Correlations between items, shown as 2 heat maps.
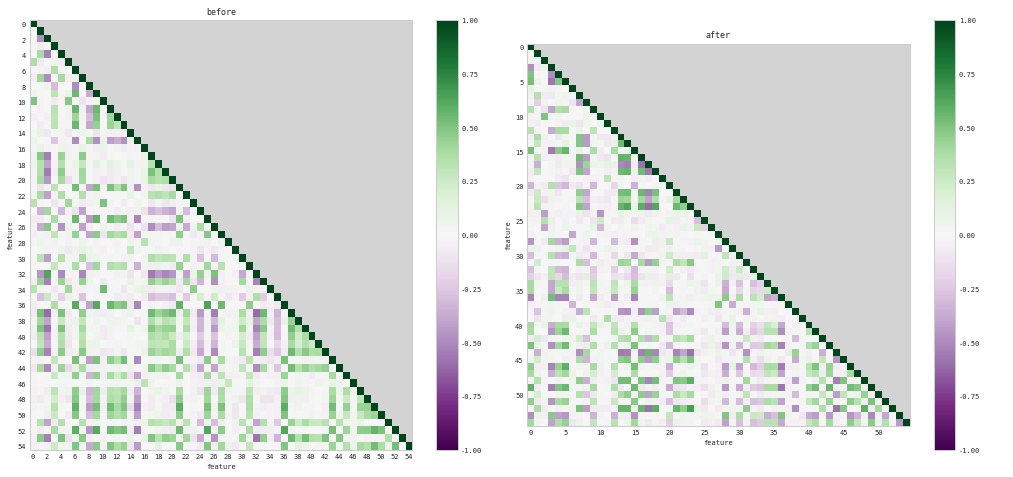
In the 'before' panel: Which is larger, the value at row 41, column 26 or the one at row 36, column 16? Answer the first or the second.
the second
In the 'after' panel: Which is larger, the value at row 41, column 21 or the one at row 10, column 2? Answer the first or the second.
the second
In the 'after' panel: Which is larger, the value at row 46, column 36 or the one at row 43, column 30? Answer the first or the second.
the second
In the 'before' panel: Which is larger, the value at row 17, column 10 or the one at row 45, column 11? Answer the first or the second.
the second
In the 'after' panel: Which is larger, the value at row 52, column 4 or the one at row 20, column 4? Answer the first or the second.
the first
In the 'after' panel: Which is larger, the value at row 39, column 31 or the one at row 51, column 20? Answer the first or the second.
the first
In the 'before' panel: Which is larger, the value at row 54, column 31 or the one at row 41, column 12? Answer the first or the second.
the first
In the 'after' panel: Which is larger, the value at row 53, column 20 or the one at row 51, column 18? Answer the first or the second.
the first
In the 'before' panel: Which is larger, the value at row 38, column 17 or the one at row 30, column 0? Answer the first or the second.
the first
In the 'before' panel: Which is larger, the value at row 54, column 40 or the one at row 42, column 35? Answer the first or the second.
the first
